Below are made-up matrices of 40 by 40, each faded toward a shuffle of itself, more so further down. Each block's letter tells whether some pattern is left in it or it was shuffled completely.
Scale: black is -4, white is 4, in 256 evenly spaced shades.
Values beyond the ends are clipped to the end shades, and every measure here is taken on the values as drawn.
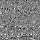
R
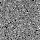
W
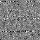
R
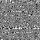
R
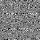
R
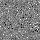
W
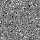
W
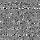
R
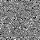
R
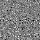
R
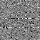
R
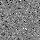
W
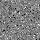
W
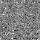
R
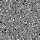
W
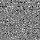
R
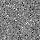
W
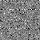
R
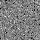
W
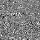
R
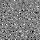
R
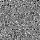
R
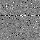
R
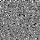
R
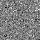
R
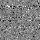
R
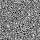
W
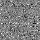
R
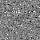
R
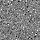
W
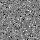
W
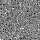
W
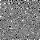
R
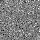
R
